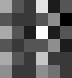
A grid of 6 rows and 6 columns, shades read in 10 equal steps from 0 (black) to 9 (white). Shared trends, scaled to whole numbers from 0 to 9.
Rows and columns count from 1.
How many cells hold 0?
1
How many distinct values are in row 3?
4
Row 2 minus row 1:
-3 -1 0 -5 4 -3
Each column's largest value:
6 3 3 9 5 3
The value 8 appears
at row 1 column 4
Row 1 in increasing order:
1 2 3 3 6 8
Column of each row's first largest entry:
4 5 4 5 4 1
